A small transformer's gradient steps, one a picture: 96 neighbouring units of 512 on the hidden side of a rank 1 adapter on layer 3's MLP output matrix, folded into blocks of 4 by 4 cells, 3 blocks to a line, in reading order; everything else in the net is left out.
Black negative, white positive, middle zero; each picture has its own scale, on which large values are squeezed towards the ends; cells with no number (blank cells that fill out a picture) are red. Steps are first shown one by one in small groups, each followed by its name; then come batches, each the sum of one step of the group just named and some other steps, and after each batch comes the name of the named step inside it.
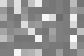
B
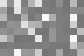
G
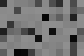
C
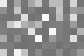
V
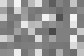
G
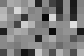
B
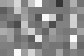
B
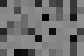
C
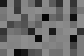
C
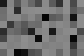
C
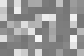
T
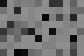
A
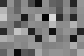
T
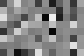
T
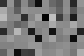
T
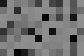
A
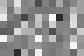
T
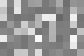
T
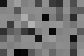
A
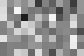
T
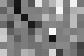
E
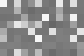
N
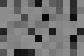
E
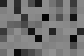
E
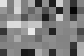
N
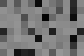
E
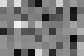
N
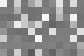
N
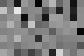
E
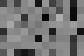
E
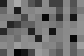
N
